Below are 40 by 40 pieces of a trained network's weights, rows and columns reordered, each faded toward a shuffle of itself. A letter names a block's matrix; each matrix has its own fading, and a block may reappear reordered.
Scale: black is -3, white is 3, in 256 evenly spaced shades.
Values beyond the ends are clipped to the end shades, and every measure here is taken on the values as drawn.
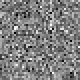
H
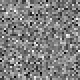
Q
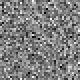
Q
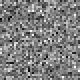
Q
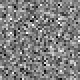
Q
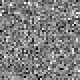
Q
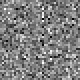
H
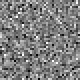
Q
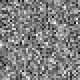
Q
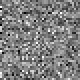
H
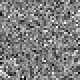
Q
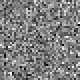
Q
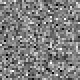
Q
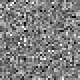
Q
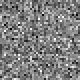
Q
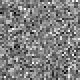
H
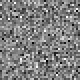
Q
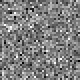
Q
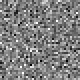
Q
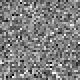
Q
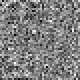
H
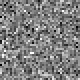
Q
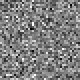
H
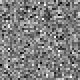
Q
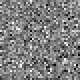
H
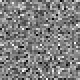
H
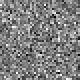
H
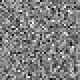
Q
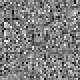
H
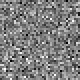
Q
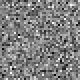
Q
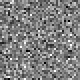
H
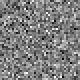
Q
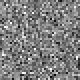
Q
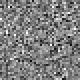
H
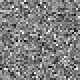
Q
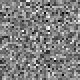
H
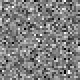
H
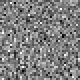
Q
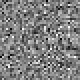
H
